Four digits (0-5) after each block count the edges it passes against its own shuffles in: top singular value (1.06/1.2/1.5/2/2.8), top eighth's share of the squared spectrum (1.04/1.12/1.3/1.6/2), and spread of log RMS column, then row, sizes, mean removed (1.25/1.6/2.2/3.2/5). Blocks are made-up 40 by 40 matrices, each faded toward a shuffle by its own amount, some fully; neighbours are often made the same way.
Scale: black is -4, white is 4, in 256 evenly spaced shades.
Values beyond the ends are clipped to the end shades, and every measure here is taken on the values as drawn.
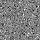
0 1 0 0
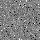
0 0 0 0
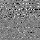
2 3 0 3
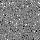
0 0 0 1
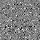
1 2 0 2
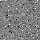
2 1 0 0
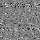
2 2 0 2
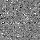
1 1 0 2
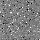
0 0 0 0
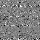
1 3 0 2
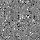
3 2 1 0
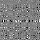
4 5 2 3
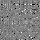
3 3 0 1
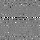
4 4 0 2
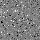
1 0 0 0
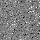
0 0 0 0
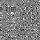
3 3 1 1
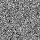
1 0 0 0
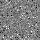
1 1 0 0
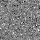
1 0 0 0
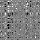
4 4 2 2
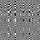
4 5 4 3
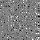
3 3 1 1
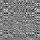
4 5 3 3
